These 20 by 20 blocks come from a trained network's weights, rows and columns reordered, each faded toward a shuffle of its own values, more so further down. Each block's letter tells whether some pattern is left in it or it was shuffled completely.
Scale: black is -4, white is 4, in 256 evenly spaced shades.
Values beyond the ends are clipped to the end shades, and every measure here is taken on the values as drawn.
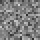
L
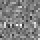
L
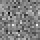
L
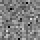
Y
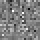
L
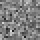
Y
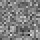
L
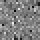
Y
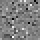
Y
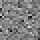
L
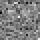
L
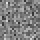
Y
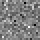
Y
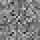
L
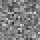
L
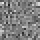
L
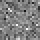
Y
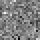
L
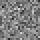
Y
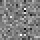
L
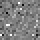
Y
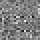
L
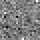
Y
